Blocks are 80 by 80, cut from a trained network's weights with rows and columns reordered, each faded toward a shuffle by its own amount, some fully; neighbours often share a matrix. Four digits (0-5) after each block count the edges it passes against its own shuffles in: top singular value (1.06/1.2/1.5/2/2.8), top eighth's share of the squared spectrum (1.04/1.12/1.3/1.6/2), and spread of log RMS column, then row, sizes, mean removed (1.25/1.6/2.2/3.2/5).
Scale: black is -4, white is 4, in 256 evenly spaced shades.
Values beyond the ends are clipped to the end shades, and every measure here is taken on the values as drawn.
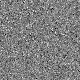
0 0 0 0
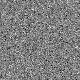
0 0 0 0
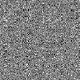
3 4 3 2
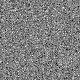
0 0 0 0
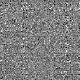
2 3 3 1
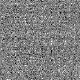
2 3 3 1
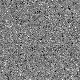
1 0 0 0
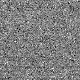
1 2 1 0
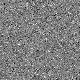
0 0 0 0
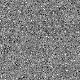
1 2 1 0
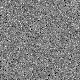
0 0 0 0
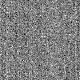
2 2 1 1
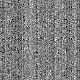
4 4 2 3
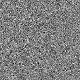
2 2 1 0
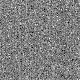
1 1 0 0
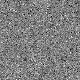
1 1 0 0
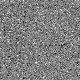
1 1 1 0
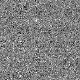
2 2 2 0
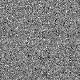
1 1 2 0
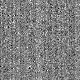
3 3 1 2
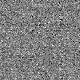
1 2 1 0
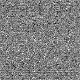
2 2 2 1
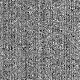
3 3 1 2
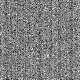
3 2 0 1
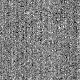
3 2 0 1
